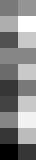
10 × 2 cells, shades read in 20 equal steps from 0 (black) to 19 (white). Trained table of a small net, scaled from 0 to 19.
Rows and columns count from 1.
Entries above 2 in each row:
2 2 2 2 2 2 2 2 2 1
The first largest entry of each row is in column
2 2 2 1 2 2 2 2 2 2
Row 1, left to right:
9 11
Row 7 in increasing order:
5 15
